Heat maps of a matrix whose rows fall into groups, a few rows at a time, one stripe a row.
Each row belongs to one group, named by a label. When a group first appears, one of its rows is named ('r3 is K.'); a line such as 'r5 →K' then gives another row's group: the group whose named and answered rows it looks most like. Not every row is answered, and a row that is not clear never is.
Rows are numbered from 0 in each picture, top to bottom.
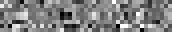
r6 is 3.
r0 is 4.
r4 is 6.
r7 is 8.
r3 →6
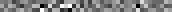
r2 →6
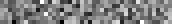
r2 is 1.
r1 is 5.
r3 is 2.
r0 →6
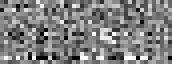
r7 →5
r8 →4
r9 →5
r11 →3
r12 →4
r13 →5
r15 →6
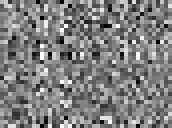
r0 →1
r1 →2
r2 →4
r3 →8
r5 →2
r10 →1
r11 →6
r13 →6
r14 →6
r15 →4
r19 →2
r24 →4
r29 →5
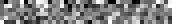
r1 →2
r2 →6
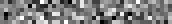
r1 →5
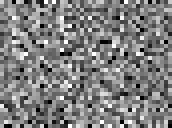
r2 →2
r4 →8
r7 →8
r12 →8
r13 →6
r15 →4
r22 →2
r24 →8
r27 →1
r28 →5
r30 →5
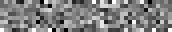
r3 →1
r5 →1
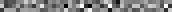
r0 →5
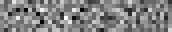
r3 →1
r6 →1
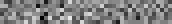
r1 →1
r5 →5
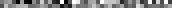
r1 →6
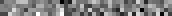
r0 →6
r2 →8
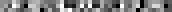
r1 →8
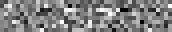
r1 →2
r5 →8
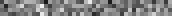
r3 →6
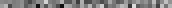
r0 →2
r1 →1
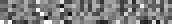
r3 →6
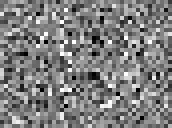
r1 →4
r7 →8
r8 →2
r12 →8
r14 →1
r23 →3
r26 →5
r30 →3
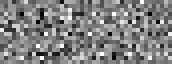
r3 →4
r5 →1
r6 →3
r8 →2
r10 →3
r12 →6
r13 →5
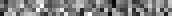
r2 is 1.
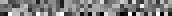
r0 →1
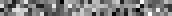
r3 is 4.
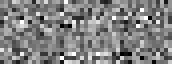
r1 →1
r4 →4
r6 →6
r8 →4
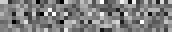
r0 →1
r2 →3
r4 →5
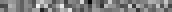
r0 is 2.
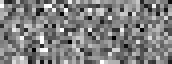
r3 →1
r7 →8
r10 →6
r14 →3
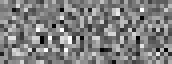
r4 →8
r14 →1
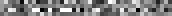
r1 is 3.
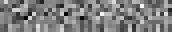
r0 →4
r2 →3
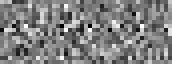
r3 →6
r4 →6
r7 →2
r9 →8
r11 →4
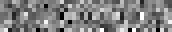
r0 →8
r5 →2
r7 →1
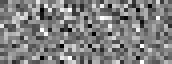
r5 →8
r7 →6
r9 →4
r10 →8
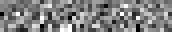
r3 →3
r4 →6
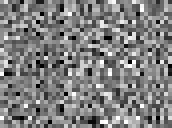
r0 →4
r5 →1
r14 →2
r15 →1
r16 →5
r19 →3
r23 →5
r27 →1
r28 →1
